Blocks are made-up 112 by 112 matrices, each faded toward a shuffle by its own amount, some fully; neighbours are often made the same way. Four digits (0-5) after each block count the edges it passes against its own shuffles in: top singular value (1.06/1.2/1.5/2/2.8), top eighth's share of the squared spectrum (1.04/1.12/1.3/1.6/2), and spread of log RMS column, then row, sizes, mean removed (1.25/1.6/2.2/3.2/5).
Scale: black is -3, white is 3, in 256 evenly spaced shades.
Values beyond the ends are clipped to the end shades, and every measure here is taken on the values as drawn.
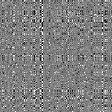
5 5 4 3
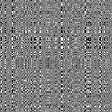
5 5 4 4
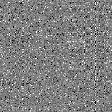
4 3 2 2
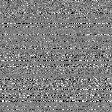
2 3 0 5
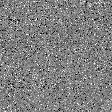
0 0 0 1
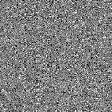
4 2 1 1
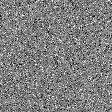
0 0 0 0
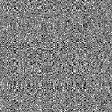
5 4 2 3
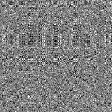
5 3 2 2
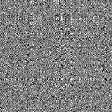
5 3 2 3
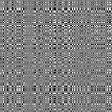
5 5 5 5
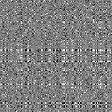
5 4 3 3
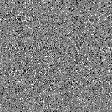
4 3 1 2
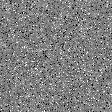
0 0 0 0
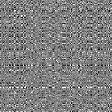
5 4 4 4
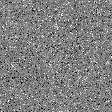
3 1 0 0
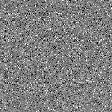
4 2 1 2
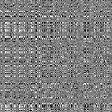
5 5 4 4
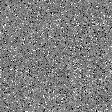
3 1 0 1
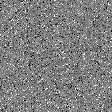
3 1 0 0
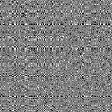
5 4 3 4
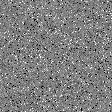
0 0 0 0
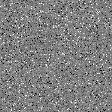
3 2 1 0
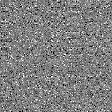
4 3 1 2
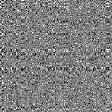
5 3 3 3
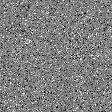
2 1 0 0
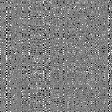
5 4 4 3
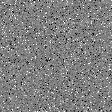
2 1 1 0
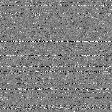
3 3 0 4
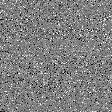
1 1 0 2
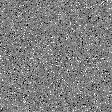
0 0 0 0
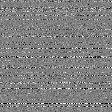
3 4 0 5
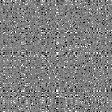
5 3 3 3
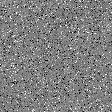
0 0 0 0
